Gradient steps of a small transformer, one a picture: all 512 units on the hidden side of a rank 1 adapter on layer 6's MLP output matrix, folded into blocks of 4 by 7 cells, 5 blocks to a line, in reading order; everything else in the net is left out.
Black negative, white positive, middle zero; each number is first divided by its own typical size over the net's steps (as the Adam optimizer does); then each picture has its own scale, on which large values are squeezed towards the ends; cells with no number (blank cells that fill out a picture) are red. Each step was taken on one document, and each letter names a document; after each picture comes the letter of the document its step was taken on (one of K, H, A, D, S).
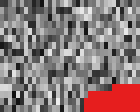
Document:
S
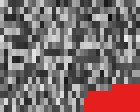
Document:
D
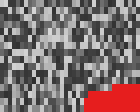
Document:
S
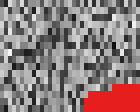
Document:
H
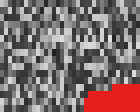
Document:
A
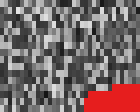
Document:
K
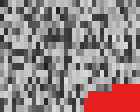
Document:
D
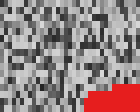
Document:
S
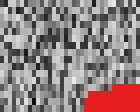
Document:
H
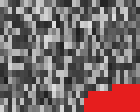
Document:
K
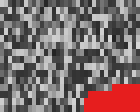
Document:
A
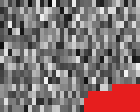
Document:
K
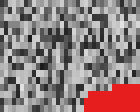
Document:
S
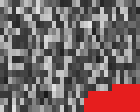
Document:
H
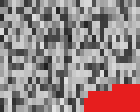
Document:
D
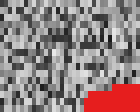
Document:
A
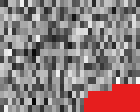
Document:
H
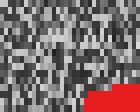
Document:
A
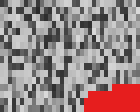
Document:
H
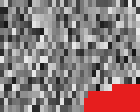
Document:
S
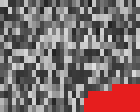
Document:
A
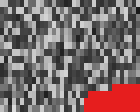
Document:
K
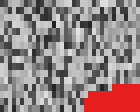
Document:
K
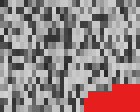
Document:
D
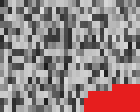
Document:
D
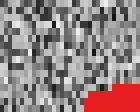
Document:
K
